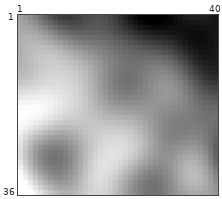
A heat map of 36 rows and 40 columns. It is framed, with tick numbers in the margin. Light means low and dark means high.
There are no regular stripes. There are no lone odd cells. The top right is the ninth with the highest average. Neither half mirrors the other. There is an overall slope up to the top right.
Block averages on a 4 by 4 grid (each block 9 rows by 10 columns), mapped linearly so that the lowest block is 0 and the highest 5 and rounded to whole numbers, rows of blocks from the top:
2 3 4 5 | 0 1 2 3 | 0 1 1 2 | 1 0 2 1
